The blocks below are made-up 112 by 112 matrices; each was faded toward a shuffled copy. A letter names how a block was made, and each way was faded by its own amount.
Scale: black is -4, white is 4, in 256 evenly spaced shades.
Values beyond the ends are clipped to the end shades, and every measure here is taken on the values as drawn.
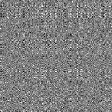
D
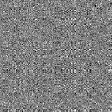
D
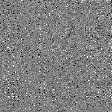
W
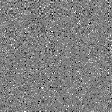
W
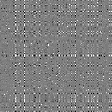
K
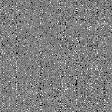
W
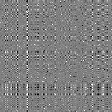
K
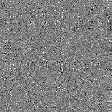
W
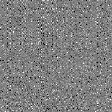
W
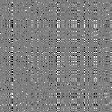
K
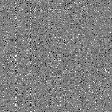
W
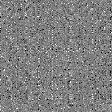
W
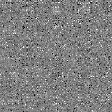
W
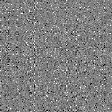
W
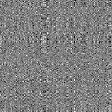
D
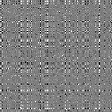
K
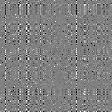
K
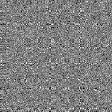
D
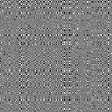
K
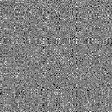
D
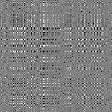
K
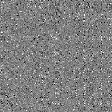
W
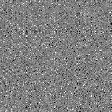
W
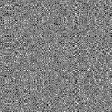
D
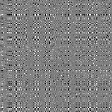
K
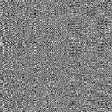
D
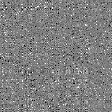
W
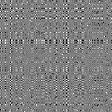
K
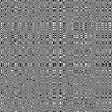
K
